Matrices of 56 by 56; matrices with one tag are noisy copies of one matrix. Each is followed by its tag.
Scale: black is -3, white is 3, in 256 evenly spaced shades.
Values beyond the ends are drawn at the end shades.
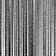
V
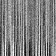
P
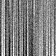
V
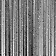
V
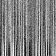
P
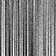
V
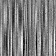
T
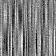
T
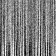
P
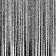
P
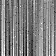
V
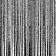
P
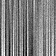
V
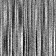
T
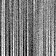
V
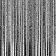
P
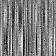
T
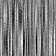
T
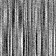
T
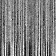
P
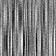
T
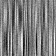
T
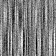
T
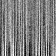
P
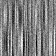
T
